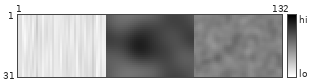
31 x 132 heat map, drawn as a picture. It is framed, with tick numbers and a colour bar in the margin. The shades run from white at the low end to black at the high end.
The table splits into one row of 3 panels. Panel 1,1: very low, streaked downward, faint in contrast. Panel 1,2: high, smooth. Panel 1,3: middling, blotchy, faint in contrast.
